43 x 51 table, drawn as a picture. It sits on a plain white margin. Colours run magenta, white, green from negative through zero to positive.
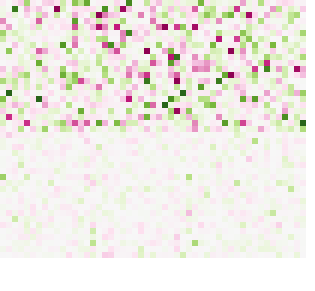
There are no regular stripes. No overall slope runs across the table. The halves do not mirror each other. The texture is fine-grained noise. A horizontal seam about 50% of the way down splits the table, and the bottom part is calmer. Overall the values sit about 50% of the way up the scale.
